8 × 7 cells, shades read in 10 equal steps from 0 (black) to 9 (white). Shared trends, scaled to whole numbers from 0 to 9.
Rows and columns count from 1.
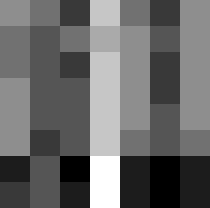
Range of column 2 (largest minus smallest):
2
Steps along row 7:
up down up down down up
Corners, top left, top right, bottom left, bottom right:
5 5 2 1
